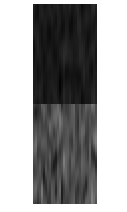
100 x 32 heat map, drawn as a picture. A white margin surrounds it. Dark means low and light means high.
It is made of 2 by 1 panels. Panel 1,1: very low, streaked downward, faint in contrast. Panel 2,1: low, streaked downward.
